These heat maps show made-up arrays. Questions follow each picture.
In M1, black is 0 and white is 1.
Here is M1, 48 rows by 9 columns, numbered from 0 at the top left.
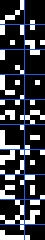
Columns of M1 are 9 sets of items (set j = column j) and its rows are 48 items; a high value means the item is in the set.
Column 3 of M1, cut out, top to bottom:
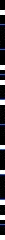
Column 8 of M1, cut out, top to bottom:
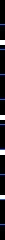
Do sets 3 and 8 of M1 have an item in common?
no
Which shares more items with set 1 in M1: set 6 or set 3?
set 6
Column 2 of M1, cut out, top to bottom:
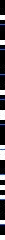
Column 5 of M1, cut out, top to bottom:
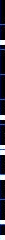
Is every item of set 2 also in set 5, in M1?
no
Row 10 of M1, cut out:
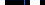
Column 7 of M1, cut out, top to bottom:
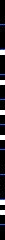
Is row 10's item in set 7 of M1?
yes
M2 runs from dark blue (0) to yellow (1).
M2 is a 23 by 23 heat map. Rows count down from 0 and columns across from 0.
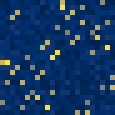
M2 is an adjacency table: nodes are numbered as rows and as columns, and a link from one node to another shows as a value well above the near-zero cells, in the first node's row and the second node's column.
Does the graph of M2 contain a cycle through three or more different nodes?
yes
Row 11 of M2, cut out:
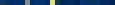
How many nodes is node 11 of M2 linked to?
2
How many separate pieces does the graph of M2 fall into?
1
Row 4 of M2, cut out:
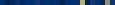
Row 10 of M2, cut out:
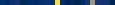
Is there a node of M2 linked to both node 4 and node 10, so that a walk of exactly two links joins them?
no
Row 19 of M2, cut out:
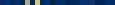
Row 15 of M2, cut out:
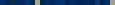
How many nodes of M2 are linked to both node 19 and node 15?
1
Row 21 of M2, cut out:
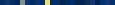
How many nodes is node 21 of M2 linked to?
2
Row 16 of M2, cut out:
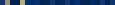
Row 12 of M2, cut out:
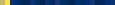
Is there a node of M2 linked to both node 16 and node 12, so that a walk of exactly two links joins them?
yes
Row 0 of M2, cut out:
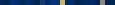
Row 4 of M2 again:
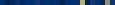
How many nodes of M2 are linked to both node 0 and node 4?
0
